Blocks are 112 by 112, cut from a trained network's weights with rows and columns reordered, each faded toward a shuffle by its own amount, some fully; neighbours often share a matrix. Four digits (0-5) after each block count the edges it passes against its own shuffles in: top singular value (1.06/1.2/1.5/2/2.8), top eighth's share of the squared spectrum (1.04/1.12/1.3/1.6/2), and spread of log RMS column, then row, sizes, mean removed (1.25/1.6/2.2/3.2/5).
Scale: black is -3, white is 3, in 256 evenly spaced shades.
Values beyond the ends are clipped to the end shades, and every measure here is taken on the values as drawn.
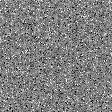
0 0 0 0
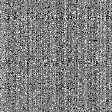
4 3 0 3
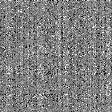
3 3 0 3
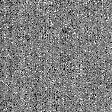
2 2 0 1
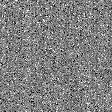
1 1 0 0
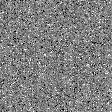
1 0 0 0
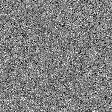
1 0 0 0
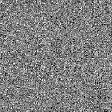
2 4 2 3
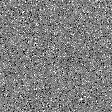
0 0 0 0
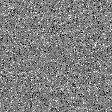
0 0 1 0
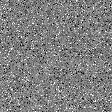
0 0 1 0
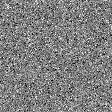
0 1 0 0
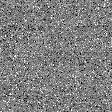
1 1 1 0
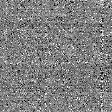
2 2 2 0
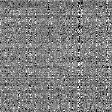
3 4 4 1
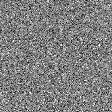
3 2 0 1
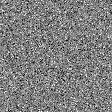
1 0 0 0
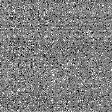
2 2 2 0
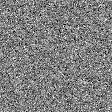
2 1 0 0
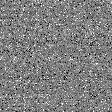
1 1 0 0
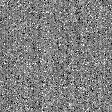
2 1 0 1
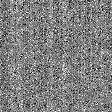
3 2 0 1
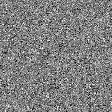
3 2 0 1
